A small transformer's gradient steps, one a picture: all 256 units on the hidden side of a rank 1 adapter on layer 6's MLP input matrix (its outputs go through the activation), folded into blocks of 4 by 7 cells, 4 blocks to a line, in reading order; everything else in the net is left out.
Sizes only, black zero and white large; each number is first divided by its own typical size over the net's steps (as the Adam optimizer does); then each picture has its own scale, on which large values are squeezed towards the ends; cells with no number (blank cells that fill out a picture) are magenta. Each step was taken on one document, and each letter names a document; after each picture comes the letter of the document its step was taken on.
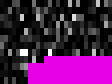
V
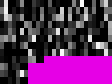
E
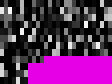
E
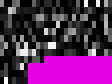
V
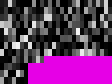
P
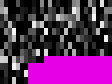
P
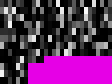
E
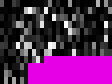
V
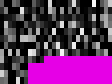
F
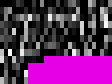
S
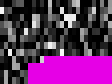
S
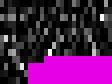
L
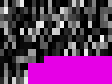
F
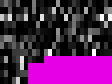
L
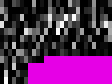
S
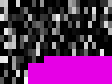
P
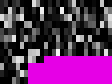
E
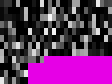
P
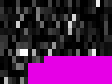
V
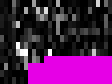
V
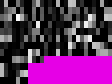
E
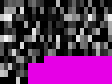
E
